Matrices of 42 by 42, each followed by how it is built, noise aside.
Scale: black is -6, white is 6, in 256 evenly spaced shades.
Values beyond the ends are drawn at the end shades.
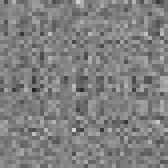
low rank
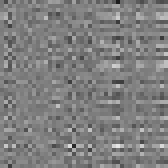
low rank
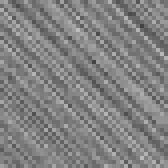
Toeplitz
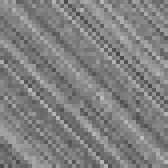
Toeplitz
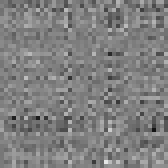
low rank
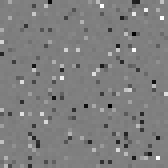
sparse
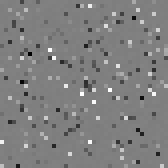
sparse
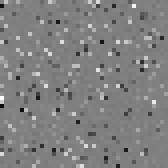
sparse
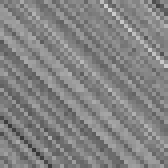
Toeplitz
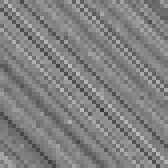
Toeplitz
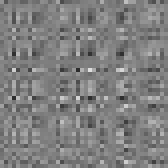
low rank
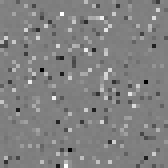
sparse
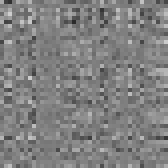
low rank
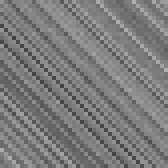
Toeplitz
